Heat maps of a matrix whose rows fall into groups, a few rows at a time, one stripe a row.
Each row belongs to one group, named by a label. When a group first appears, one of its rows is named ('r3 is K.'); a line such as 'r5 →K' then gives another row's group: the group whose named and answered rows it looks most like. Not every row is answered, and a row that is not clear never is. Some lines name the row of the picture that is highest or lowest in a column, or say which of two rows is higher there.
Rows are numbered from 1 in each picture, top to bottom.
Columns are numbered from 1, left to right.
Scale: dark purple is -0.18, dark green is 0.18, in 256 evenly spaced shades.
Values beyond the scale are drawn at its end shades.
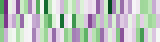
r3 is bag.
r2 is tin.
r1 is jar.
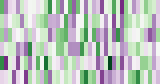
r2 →bag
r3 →bag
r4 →bag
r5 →jar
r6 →bag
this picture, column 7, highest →5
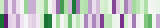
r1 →jar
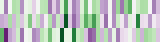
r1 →bag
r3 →tin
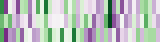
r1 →jar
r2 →jar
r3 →tin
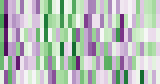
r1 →tin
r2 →tin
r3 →jar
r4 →tin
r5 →jar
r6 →bag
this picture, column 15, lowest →3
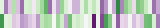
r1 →bag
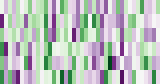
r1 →bag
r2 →bag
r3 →bag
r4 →jar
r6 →jar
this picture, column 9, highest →2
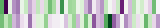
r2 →jar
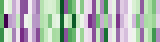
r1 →tin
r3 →tin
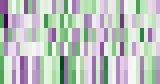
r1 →bag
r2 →tin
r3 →bag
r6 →tin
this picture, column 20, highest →4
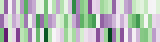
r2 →bag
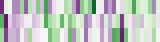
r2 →tin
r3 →tin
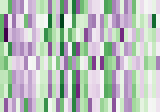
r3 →tin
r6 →jar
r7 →jar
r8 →jar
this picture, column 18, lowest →8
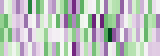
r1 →bag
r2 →tin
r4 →bag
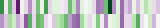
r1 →jar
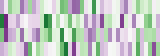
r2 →tin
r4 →bag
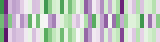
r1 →tin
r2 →bag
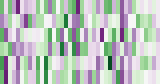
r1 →jar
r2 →bag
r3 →tin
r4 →jar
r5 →jar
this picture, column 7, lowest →2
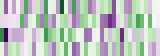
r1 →jar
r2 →bag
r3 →tin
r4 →bag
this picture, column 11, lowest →2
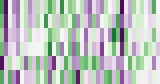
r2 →jar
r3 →tin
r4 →tin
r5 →bag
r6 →jar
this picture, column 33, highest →5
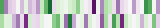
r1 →tin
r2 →tin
